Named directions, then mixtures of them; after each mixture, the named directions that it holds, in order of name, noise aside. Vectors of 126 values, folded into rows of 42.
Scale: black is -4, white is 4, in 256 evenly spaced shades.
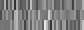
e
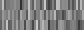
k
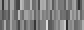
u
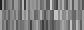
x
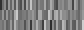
e, x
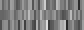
k, u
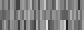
k, u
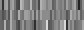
u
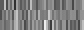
e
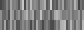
u, x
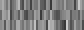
u, x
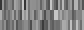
x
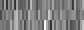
e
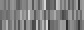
k, u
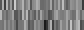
e, x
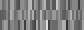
k, u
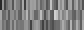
x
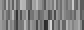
e, k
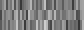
e, k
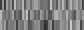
e, x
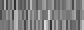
e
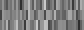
e, k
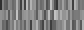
e, x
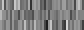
e, u
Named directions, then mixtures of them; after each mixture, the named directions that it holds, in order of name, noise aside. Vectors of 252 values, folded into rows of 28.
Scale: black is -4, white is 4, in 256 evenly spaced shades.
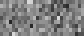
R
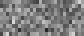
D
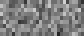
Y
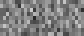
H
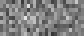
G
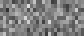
G, H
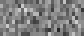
D, H, Y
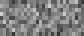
G, Y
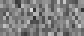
H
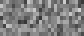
R, Y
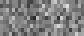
G, R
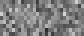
D, G, Y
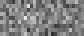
G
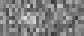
G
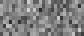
D, R, Y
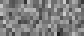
Y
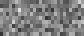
D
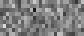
D, H, Y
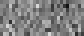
D, H, R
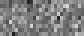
R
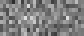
G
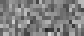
D, H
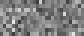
D, Y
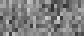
R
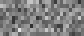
D, R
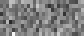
G, R, Y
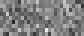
D, G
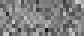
D, G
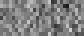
G, H, R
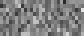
H, Y
